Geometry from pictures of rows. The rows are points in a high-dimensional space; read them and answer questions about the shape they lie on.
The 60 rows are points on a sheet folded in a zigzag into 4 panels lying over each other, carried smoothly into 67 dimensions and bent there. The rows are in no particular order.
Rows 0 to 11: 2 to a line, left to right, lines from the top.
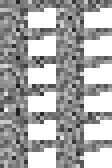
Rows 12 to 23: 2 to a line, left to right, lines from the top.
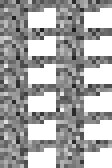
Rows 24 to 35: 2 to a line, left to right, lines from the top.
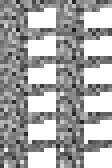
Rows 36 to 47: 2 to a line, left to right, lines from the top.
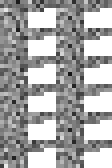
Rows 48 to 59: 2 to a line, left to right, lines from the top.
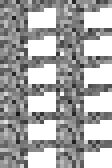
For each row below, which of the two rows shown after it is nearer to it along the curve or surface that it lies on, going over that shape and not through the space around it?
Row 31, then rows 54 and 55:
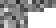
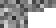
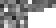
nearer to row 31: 54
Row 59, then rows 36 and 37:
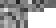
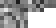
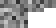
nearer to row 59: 36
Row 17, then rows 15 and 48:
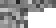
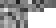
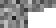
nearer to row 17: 15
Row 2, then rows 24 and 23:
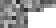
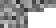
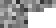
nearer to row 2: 24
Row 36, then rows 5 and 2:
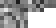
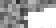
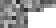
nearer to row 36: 5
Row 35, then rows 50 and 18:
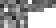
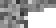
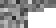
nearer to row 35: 18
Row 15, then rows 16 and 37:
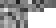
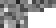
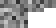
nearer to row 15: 37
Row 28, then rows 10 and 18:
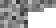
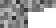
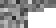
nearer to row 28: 18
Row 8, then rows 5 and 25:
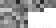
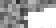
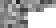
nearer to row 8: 5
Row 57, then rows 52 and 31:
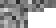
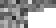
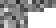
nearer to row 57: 52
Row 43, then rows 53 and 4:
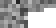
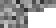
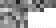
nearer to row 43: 4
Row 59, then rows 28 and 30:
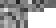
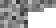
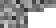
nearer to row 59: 28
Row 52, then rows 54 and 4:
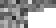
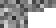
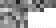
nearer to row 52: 4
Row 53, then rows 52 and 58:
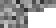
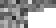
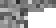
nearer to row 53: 52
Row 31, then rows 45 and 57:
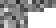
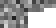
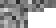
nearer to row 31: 45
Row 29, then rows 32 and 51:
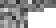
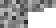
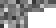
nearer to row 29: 32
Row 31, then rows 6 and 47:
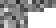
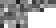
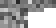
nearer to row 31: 6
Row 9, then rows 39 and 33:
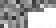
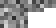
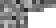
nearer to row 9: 33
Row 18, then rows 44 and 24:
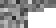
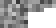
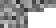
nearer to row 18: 44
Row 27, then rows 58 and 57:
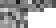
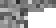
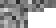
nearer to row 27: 58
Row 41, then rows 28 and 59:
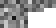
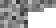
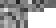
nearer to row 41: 28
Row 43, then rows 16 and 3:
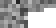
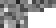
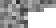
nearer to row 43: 3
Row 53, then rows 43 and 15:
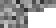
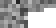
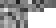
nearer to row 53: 43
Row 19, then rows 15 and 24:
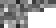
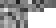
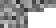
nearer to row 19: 24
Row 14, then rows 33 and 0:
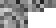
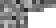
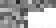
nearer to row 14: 0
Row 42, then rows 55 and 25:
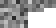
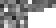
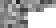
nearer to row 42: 25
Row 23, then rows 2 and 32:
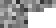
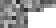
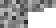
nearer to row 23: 32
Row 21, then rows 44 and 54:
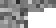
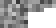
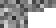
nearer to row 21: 44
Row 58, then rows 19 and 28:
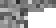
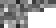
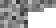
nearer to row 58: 28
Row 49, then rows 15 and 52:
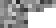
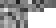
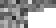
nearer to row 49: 52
